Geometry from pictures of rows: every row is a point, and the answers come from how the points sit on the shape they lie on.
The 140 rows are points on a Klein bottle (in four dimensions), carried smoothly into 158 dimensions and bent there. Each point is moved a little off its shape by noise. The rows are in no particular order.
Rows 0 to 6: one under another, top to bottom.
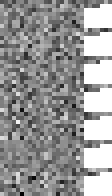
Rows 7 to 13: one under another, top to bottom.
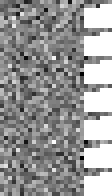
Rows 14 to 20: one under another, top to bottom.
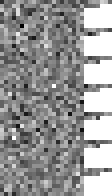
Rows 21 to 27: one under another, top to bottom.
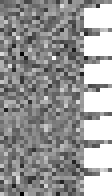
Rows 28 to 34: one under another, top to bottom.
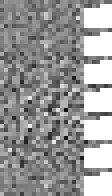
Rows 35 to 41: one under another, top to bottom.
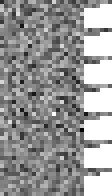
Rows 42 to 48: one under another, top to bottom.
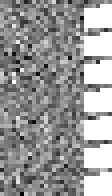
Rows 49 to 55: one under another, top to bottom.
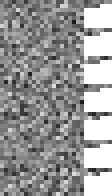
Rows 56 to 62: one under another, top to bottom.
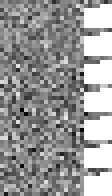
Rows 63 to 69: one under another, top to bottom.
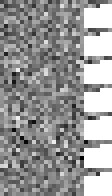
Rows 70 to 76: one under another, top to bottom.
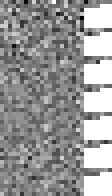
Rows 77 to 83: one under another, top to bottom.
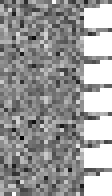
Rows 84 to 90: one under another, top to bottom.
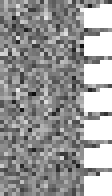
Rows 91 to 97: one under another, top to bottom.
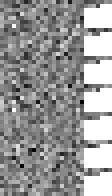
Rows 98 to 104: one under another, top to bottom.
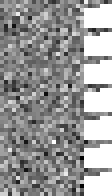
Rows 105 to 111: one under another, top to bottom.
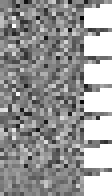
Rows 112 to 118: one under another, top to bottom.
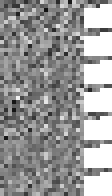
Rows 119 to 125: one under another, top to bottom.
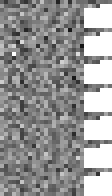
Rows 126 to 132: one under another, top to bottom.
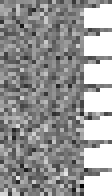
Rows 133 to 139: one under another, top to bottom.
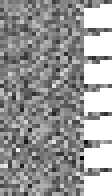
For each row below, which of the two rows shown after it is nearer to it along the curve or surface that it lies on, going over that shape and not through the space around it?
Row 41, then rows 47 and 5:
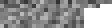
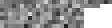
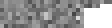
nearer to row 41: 47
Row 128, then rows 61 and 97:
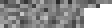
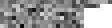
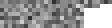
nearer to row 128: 97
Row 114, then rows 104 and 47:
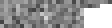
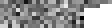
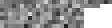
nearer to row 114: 47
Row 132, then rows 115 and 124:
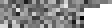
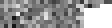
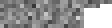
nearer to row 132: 124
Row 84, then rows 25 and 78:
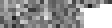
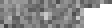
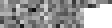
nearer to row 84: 78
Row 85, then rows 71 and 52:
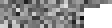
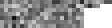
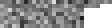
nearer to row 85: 52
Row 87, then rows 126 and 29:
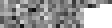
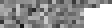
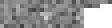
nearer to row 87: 126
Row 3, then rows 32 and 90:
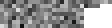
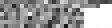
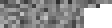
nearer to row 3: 90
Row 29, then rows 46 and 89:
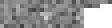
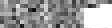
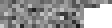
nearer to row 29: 89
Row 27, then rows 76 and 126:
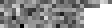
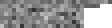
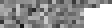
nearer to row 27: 126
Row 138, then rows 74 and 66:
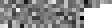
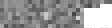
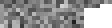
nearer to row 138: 66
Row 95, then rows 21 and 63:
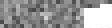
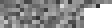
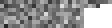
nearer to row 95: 63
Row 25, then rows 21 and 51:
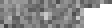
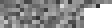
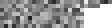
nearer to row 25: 51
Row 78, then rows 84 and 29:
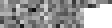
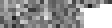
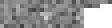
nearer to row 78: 84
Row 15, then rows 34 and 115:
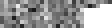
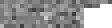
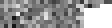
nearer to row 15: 115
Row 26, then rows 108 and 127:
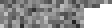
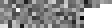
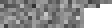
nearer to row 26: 108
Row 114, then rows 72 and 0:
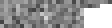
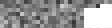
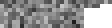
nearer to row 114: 0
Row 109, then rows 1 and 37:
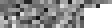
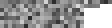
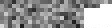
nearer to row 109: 37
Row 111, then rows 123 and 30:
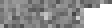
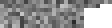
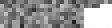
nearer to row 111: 30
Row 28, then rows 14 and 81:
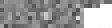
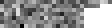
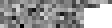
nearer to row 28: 81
